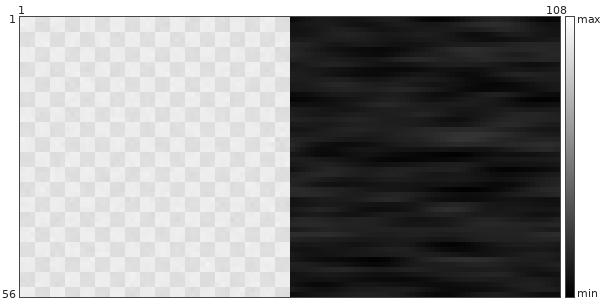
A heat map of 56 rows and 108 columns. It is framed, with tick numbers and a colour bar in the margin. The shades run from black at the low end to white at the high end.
It is made of 1 by 2 panels. Panel 1,1: very high, checkered, faint in contrast. Panel 1,2: very low, streaked across, faint in contrast.
